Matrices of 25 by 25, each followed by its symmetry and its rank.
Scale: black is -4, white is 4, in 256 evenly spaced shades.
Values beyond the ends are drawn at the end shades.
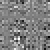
neither, rank five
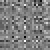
neither, rank three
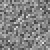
symmetric, full rank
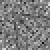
symmetric, full rank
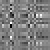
neither, rank two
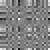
symmetric, rank two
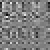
neither, rank three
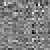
neither, rank five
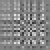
symmetric, rank two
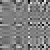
neither, rank two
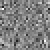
neither, rank five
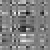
neither, rank two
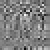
neither, rank three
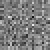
neither, rank five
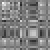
symmetric, rank two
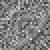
symmetric, full rank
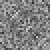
symmetric, full rank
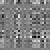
neither, rank two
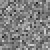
symmetric, full rank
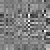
neither, rank three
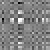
symmetric, rank two
